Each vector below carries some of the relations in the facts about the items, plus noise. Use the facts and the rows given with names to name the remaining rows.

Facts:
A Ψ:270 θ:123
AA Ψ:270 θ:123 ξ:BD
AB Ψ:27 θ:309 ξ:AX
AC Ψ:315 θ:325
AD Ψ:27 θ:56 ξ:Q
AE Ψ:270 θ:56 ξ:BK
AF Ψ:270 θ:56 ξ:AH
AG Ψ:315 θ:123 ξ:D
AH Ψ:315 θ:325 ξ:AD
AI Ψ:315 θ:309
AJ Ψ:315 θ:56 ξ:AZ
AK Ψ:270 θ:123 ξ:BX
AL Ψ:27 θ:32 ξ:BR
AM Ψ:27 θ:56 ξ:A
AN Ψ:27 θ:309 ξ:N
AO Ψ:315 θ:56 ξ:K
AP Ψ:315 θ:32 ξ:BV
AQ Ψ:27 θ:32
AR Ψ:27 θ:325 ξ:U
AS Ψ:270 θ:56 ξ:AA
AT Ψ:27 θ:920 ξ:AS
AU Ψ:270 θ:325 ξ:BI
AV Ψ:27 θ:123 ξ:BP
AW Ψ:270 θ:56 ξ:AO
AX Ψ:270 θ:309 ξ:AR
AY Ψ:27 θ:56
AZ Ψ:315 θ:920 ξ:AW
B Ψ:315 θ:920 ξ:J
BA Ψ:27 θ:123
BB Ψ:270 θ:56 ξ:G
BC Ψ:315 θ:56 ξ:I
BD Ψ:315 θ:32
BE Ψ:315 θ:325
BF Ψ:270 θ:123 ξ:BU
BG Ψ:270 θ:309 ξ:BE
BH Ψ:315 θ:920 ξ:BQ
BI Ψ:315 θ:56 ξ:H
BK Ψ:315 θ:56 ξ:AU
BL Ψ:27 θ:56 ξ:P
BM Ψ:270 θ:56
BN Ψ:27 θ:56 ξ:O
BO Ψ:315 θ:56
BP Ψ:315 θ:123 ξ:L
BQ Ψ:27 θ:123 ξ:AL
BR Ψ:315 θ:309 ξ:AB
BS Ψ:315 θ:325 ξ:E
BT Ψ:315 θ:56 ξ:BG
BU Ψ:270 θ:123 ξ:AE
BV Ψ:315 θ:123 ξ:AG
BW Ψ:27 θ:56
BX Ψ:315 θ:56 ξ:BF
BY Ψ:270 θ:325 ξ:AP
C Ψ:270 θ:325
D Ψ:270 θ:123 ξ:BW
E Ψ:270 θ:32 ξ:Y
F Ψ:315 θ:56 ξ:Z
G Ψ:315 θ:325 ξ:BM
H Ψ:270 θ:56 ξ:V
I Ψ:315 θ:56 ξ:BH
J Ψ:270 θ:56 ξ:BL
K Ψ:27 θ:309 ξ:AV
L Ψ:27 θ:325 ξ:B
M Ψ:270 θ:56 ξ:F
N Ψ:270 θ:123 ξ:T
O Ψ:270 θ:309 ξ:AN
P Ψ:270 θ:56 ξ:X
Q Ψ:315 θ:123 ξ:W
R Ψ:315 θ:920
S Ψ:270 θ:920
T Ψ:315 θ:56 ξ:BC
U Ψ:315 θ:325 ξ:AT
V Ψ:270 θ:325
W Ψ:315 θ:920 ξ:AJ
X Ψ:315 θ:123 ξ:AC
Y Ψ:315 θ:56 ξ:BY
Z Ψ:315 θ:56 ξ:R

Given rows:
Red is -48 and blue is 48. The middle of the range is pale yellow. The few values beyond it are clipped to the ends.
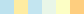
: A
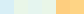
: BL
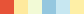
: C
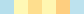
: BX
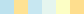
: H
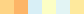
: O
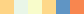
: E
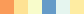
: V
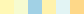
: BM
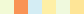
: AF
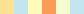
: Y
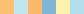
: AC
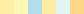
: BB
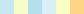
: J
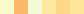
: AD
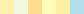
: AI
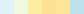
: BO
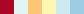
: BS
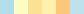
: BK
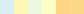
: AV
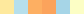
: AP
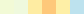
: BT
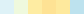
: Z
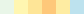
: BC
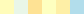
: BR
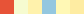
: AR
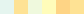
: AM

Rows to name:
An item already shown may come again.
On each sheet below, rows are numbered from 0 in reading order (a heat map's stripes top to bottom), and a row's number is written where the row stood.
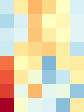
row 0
W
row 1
B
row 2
R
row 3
Q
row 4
L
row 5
C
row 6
G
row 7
BY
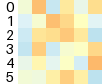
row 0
N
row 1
BH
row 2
Q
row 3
AK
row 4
S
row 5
BT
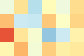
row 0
M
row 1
BW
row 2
C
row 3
BN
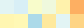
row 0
AT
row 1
BB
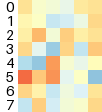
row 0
AB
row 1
AX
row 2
BN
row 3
D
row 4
BD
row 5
AH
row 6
BG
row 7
AK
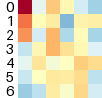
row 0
BS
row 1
L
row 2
U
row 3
AZ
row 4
AM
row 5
AO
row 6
X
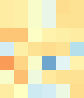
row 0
K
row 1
K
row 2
AN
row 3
AJ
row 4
AU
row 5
AD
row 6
AX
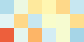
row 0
BP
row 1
AW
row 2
BE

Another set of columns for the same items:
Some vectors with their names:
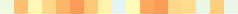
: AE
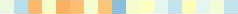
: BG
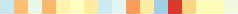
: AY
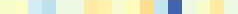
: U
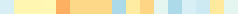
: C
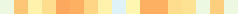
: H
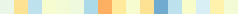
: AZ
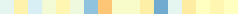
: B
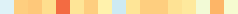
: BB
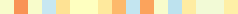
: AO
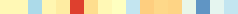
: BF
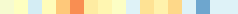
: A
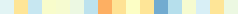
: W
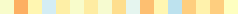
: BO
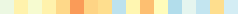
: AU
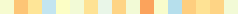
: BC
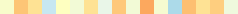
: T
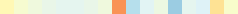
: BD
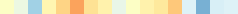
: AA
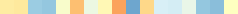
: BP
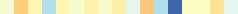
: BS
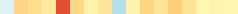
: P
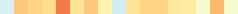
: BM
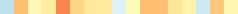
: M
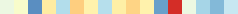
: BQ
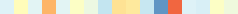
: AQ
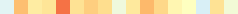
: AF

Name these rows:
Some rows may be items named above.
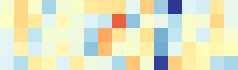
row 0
AH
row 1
AP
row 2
AZ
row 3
B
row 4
AN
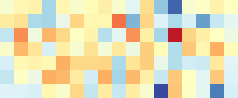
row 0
AC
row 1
Q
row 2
BW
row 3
BT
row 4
C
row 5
S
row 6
K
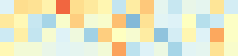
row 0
BY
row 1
X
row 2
R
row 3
BD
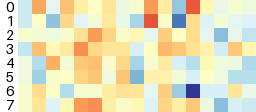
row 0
AD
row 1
AR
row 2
N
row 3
M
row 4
O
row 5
AX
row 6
AH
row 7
D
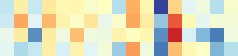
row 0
L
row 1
AD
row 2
AV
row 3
AB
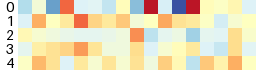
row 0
AT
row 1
AW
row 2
BD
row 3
E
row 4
BT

